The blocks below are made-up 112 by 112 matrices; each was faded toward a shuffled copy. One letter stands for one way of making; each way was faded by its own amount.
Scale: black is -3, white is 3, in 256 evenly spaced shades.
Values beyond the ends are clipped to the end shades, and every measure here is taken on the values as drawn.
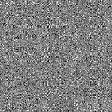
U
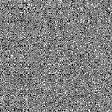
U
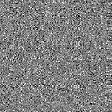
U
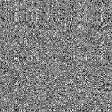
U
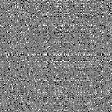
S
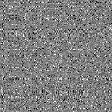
S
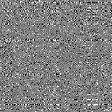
S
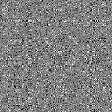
S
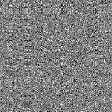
U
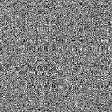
U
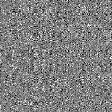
U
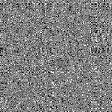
U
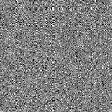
U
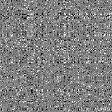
S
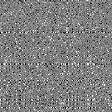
S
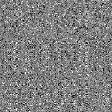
U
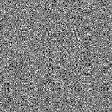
U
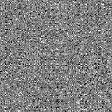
U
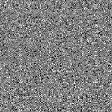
U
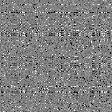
S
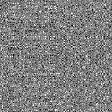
U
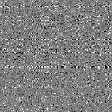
S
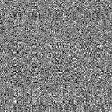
U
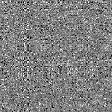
U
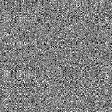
U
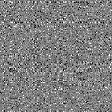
S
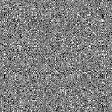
U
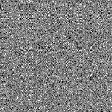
U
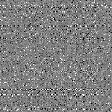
S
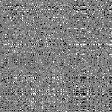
S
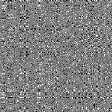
S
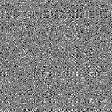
S
